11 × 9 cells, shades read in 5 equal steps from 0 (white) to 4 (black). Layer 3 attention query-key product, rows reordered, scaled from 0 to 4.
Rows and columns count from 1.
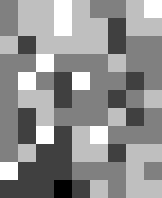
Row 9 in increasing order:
1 1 1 1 1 2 3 3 3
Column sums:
20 21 16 24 16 16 24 19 16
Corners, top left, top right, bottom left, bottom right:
2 0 3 1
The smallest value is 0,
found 9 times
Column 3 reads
1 1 1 0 2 1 1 0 3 3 3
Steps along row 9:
down up same down same up down same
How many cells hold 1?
31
